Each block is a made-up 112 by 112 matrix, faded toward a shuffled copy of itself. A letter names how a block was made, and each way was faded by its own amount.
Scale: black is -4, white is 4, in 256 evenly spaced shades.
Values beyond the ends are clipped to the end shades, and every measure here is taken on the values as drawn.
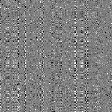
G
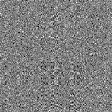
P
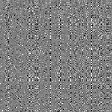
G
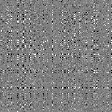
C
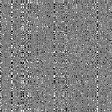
G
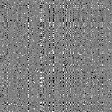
G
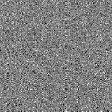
P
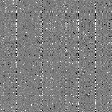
G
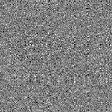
P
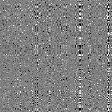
G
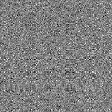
P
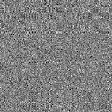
P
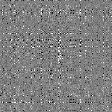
C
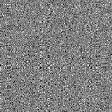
P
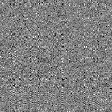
P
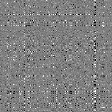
C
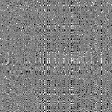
G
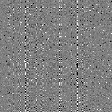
G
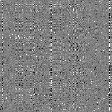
G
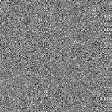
P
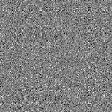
P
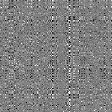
G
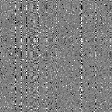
G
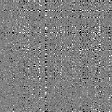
C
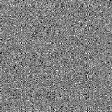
P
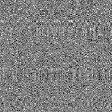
P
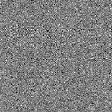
P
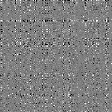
C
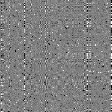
G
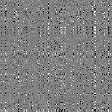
C
